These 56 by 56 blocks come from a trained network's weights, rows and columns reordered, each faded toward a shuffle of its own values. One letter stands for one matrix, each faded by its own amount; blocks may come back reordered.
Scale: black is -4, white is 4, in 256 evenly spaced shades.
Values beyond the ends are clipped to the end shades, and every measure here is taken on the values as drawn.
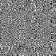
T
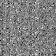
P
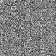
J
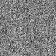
J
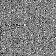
P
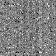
P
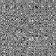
T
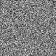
J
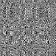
T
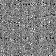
P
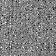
P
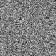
J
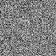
J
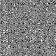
P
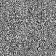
J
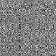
T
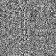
J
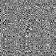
T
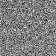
J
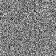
J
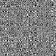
T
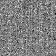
P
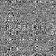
T
